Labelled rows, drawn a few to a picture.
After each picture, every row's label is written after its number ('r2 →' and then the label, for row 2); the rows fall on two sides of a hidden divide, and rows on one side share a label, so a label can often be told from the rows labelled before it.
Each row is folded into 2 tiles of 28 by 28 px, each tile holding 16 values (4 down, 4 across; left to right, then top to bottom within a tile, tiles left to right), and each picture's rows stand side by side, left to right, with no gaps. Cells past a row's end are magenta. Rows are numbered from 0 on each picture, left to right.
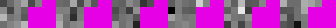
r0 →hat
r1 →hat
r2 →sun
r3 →hat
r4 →hat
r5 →hat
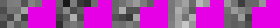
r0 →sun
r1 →sun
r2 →hat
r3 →hat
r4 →sun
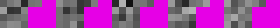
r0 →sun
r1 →sun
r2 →sun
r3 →sun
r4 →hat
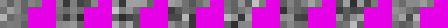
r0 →hat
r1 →sun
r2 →hat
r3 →sun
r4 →hat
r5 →hat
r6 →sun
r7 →hat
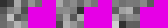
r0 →hat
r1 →hat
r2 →hat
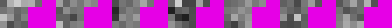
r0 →hat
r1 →hat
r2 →hat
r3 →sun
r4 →hat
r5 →sun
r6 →hat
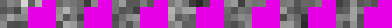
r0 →hat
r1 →sun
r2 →sun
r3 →sun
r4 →sun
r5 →sun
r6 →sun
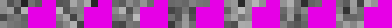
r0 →sun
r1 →hat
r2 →hat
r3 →sun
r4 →hat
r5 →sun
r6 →hat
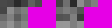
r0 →sun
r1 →sun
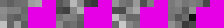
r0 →hat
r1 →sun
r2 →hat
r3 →sun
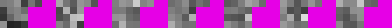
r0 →sun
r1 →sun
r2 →hat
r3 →hat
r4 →hat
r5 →hat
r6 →hat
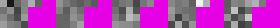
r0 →hat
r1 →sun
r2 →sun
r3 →hat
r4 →hat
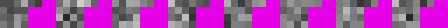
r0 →sun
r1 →hat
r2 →hat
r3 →sun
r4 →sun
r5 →hat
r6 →sun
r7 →hat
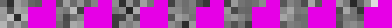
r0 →hat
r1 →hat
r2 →sun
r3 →sun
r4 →sun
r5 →hat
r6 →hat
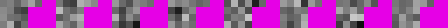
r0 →hat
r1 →hat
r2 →sun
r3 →sun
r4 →sun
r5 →hat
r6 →sun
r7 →hat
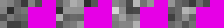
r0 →sun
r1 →hat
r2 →hat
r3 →sun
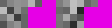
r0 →hat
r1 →hat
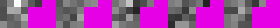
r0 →hat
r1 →hat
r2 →sun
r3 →sun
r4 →sun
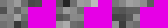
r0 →sun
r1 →hat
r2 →hat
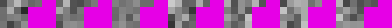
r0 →hat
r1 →sun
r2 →hat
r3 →sun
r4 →hat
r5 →hat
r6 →hat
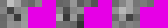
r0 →hat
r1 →sun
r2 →hat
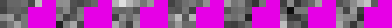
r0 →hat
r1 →sun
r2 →hat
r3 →hat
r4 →sun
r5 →sun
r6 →hat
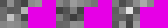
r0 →sun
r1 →hat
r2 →hat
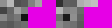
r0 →sun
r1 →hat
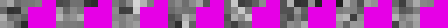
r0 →sun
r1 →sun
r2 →hat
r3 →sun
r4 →sun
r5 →sun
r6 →hat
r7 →hat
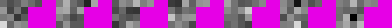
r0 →hat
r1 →sun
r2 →hat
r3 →hat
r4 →sun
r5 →sun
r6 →hat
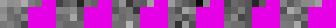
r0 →hat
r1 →sun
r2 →sun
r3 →sun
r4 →sun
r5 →hat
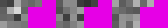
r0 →hat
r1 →sun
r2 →hat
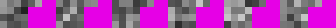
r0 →sun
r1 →hat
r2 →sun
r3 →hat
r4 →sun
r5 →hat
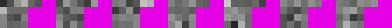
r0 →hat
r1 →sun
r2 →hat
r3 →hat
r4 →sun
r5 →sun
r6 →hat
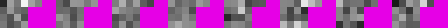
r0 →hat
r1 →hat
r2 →sun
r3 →hat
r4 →sun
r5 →hat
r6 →sun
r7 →hat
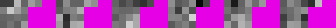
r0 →hat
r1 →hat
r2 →sun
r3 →sun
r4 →hat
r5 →sun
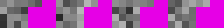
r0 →sun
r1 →hat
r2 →hat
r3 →hat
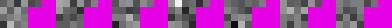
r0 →sun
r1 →sun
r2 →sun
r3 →sun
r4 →sun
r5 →sun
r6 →sun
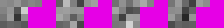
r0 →hat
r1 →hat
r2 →hat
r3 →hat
